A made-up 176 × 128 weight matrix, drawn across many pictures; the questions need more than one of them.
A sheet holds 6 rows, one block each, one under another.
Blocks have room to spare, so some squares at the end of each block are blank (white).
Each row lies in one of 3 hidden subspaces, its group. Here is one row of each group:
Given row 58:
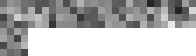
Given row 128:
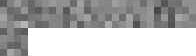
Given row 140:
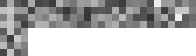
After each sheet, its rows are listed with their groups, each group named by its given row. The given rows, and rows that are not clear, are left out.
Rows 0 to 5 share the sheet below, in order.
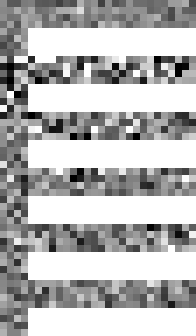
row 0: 140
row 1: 140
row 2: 58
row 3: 140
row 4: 58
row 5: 58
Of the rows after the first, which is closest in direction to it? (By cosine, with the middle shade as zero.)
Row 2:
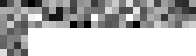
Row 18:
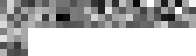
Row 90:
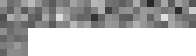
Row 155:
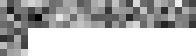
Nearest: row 18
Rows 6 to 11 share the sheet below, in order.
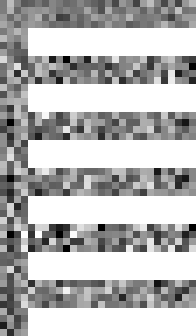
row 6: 58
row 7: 128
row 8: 140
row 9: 140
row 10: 140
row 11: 140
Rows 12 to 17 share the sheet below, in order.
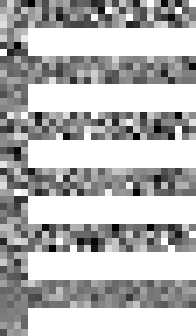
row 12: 58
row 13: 58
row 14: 128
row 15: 128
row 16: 58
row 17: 58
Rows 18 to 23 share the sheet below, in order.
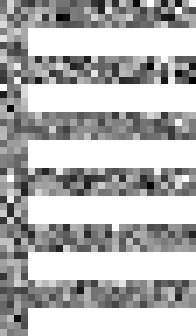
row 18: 58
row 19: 128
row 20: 58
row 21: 140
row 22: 128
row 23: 140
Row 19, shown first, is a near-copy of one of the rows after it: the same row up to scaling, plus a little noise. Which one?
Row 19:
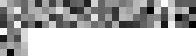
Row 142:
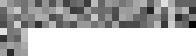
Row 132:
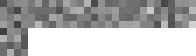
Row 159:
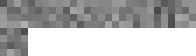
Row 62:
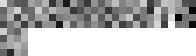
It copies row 142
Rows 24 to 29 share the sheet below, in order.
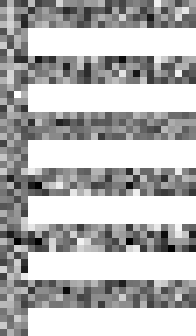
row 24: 140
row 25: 140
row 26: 140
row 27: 58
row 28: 58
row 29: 140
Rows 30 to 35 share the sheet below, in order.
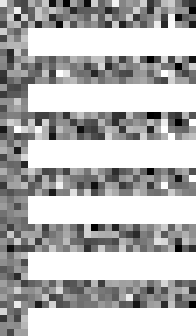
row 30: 128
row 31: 58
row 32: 58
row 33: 58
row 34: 128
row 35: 128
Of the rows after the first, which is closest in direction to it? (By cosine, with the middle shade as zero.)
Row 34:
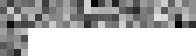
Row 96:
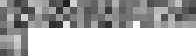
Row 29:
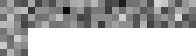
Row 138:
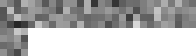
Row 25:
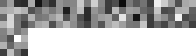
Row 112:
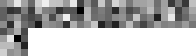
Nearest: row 138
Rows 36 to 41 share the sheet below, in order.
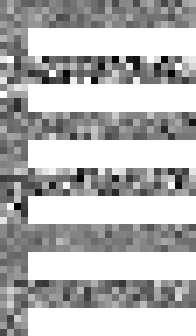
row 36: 58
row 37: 58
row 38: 58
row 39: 140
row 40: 58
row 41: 140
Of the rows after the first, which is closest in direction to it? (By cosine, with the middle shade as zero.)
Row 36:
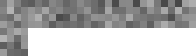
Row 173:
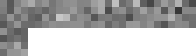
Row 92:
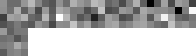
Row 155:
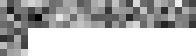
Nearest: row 92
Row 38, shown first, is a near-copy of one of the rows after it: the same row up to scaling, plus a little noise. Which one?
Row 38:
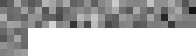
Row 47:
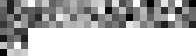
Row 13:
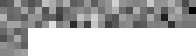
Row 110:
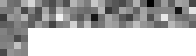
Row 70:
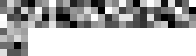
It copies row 13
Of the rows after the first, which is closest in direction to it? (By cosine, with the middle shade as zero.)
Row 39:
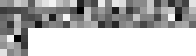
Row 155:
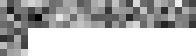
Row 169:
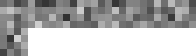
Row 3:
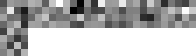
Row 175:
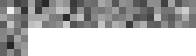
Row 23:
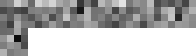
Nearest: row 23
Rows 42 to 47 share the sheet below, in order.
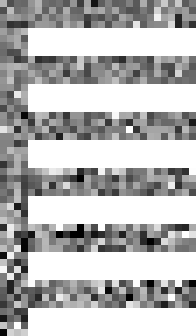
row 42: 128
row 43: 140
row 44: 128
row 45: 140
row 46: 140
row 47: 58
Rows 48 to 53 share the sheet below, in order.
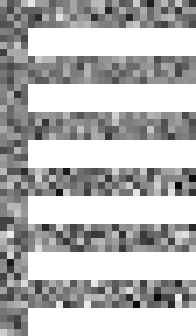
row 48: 58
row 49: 140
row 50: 58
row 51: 128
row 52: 140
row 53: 128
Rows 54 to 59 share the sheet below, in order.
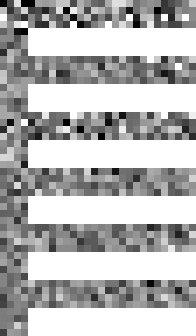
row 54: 128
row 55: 58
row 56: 140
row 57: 128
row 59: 58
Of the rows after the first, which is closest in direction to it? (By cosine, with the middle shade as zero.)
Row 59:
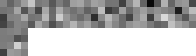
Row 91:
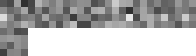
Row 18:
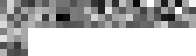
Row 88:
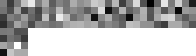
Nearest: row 88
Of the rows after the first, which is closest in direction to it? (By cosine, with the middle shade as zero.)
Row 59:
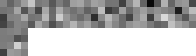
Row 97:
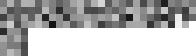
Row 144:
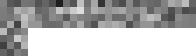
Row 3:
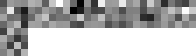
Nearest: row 97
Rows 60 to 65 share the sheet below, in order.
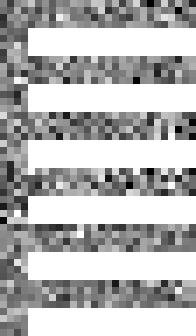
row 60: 58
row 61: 128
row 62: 128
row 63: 58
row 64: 140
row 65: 58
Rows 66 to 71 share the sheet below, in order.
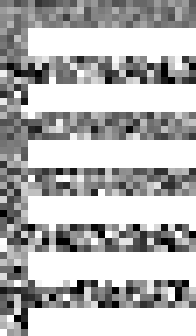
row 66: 140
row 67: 58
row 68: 58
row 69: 140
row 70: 58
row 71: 140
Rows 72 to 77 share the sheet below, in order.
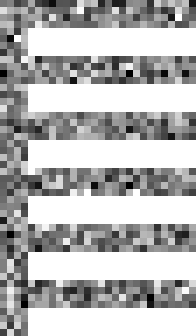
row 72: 140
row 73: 128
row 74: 58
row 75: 58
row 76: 140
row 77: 140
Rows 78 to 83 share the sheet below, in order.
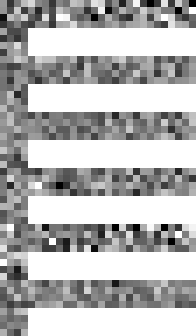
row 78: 58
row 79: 140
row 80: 58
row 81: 58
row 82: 58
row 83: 128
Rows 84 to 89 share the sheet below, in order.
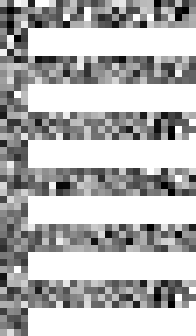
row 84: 140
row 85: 140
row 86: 128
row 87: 58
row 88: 58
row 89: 128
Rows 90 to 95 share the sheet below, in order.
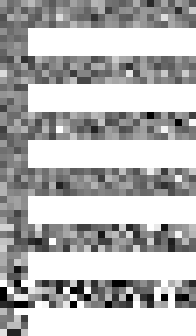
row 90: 58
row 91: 128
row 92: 58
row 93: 58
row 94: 58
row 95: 128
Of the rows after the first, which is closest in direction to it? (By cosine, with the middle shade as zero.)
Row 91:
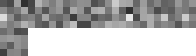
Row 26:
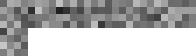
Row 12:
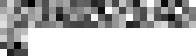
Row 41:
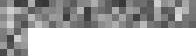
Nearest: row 12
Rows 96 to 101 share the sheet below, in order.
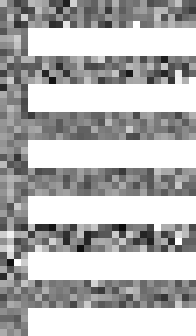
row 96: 128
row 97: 128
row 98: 58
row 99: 140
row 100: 140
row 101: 128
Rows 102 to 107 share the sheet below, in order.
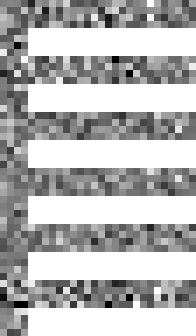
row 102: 58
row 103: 128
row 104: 140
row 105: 58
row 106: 58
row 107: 128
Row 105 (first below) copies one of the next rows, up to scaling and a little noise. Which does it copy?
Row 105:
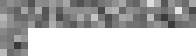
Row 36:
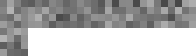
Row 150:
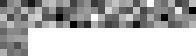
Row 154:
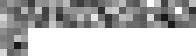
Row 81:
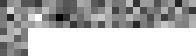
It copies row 154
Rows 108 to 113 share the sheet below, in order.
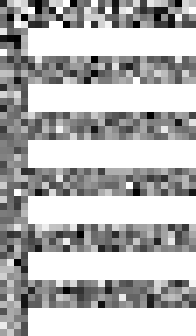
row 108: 128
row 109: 128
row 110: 58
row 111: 128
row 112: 140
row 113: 140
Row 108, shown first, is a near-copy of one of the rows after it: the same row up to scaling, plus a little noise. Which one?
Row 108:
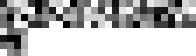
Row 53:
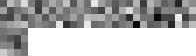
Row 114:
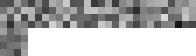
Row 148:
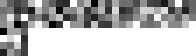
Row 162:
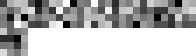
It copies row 162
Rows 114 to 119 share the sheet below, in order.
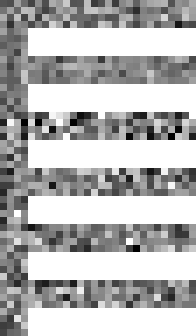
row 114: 128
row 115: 140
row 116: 140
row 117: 58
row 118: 58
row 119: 140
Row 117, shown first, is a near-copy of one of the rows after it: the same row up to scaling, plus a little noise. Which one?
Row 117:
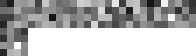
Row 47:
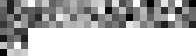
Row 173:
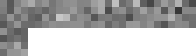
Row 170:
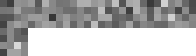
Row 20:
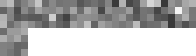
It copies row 170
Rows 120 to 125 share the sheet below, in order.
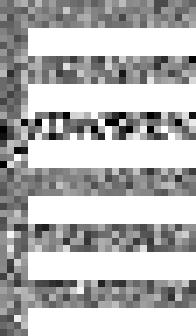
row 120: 140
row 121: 140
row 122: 58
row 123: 58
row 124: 140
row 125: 140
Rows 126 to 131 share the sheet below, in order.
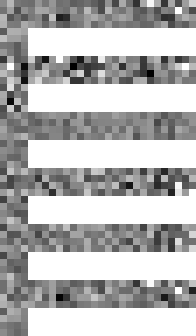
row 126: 58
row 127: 140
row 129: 128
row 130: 128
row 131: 58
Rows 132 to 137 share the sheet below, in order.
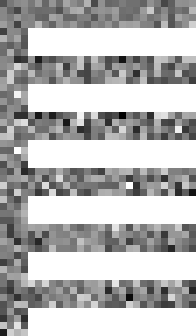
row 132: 128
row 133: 140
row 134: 140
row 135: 128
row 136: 58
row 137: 58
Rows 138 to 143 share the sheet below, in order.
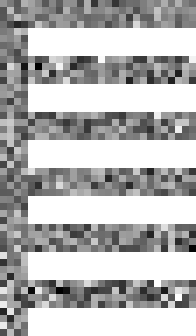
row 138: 128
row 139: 140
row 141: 58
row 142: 128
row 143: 140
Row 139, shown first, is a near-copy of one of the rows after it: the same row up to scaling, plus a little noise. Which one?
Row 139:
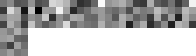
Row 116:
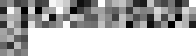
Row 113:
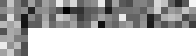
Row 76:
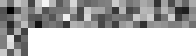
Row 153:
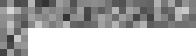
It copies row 116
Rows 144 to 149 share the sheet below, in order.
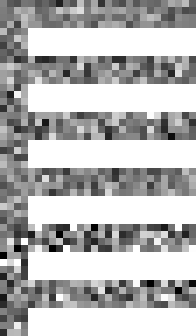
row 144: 140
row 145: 140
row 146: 58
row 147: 58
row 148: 128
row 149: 58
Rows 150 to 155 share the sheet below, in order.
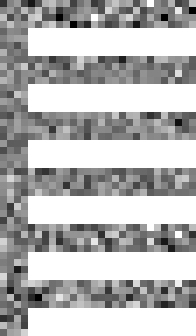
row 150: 58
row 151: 140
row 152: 58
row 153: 140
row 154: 58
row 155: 58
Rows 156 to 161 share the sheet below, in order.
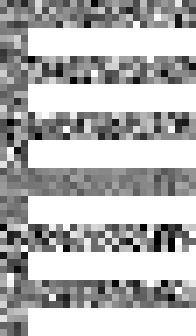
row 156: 128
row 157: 58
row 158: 140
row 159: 128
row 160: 128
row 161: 58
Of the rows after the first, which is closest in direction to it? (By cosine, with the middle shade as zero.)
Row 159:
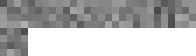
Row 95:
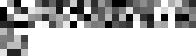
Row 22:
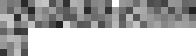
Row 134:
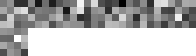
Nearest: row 22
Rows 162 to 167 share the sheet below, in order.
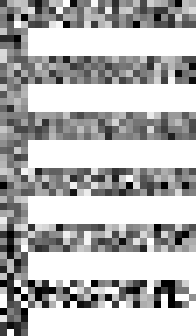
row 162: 128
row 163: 128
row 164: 58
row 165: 128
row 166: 140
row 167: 128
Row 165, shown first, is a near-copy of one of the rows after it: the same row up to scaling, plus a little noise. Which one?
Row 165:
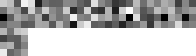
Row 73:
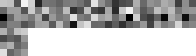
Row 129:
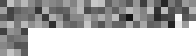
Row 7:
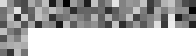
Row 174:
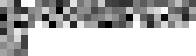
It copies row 73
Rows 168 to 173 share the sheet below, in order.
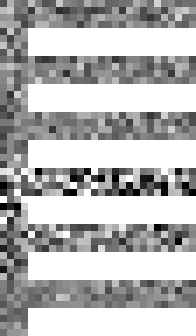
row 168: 140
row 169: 140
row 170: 58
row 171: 128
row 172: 140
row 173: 58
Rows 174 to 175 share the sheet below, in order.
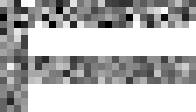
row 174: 128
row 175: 140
